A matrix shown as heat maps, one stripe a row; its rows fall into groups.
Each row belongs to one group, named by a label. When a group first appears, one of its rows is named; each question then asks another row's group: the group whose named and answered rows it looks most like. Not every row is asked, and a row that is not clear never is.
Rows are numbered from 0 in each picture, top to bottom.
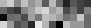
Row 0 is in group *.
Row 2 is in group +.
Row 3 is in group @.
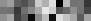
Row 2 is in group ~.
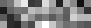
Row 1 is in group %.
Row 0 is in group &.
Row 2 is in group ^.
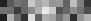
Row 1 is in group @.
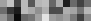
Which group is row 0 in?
*
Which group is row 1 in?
^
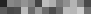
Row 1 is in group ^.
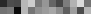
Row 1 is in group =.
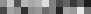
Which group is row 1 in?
+
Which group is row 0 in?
*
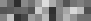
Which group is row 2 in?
~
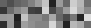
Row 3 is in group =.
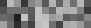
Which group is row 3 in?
@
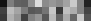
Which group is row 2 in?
+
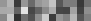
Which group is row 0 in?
*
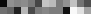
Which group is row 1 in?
=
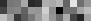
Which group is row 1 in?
+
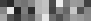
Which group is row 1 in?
~
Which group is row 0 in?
%
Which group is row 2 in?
@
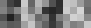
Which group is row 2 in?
^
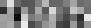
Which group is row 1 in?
=
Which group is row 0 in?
~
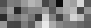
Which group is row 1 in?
~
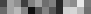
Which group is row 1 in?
&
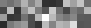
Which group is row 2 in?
@
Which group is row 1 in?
=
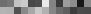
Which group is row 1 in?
*
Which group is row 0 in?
&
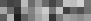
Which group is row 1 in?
*
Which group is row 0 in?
^
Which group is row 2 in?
~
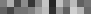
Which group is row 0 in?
~
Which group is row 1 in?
%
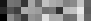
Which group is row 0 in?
+
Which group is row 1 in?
^
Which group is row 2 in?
+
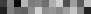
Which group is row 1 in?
%
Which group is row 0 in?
=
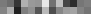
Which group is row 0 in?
*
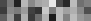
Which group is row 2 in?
~
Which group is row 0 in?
=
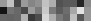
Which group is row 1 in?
+
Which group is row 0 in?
*
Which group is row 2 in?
&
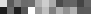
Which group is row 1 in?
%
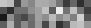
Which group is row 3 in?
=
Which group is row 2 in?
+
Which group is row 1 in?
%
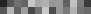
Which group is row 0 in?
%
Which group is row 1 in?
~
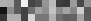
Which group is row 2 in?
+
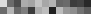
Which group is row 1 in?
~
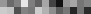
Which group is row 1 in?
*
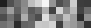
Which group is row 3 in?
@
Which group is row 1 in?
~
